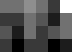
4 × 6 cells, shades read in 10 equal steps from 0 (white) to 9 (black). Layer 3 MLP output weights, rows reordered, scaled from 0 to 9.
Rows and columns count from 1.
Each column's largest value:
7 9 7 7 9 8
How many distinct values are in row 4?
3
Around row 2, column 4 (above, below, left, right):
5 7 5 8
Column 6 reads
0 5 5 8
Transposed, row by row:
5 7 6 7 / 5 7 8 9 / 4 5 5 7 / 5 6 7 7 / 7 8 6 9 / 0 5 5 8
